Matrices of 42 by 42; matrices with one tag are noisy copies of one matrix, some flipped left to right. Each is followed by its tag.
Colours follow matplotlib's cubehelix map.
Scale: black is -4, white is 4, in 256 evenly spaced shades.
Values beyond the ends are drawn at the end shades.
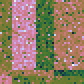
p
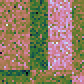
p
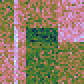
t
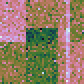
t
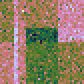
t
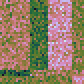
p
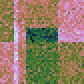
t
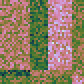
p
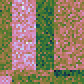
p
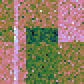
t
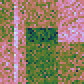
t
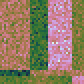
p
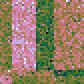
p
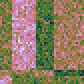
p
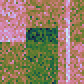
t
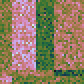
p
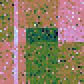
t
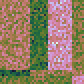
p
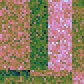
p
